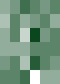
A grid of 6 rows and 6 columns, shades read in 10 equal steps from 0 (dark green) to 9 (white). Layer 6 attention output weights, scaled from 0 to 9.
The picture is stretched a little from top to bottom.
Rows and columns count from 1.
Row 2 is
6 3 5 4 3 5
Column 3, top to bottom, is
2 5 7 5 6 2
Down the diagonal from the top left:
5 3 7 3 3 5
